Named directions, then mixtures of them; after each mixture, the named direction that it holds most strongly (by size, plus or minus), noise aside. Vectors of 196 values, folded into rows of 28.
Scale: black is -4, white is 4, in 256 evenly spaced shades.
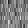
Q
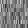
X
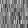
X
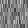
X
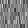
X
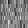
Q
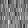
Q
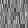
X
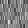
Q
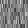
X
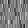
Q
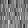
Q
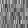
X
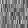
X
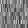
X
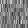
X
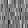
Q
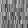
X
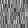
X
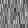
X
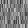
X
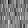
Q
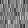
Q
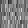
Q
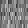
Q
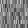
X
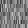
X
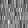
Q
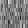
Q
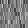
Q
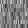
X
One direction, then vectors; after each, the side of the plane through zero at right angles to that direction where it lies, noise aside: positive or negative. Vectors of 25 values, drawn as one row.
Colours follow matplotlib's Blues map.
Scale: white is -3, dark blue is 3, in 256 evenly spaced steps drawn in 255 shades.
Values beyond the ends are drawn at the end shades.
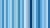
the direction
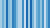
positive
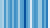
negative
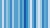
negative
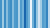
negative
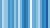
negative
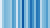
positive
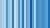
positive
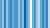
negative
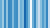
negative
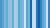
positive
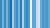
negative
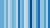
positive
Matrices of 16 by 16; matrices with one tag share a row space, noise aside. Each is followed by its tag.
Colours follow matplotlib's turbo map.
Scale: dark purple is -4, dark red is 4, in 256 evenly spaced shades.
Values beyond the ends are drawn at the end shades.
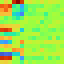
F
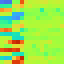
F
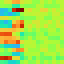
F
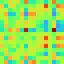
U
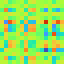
U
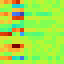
F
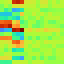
F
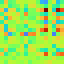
U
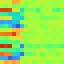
F
